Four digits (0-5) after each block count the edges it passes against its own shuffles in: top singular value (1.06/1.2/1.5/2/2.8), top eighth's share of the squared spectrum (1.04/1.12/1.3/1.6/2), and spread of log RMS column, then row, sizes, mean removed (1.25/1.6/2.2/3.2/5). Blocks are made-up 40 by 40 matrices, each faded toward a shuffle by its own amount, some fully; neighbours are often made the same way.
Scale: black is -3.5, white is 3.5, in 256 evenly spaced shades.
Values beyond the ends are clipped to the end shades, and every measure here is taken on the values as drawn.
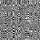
3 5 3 2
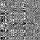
4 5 3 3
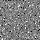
0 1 0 0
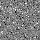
1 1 0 0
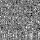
2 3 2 0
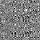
3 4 2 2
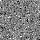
0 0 0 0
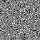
3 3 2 1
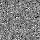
2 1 0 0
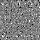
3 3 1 1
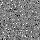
0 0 0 0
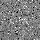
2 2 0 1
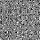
3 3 1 1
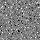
1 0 0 0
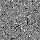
1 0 0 0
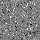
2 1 1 0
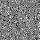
1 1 1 0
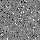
0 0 0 0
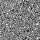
0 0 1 0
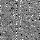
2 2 2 0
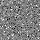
0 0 0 0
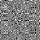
4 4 2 2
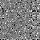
3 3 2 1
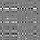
5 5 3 3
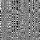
4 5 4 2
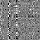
3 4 3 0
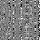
3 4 3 0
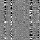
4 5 3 1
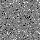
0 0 0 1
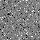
0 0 0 0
